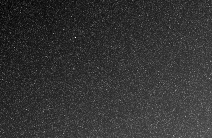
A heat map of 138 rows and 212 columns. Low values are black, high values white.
The ninth with the lowest average is the top left. The bottom right is the ninth with the highest average. Neither half mirrors the other. Overall the values sit about 20% of the way up the scale. The field climbs toward the bottom right. Fine speckle covers the field. No single row or column stands out from its neighbours. No regular stripes run through it.
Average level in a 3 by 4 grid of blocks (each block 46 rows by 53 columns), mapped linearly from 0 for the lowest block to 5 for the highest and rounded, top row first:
0 1 2 3
1 2 3 4
2 3 4 5
